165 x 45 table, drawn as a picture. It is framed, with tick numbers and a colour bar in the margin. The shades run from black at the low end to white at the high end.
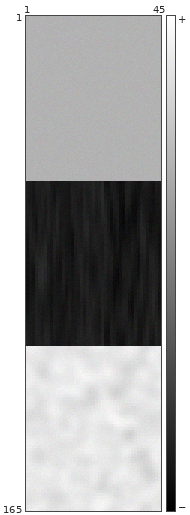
The table splits into 3 rows of 1 panel. Panel 1,1: high, flat. Panel 2,1: very low, streaked downward, faint in contrast. Panel 3,1: very high, blotchy, faint in contrast.
